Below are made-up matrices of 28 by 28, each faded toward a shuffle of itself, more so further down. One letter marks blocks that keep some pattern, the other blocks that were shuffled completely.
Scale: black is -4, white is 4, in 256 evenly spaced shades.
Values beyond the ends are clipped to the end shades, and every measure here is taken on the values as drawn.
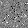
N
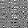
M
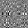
M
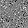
N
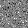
N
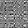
M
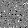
N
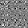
M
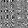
M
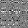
M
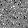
N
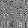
M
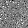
N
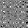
M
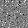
N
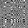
M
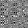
M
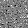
N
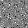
N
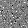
N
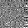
M
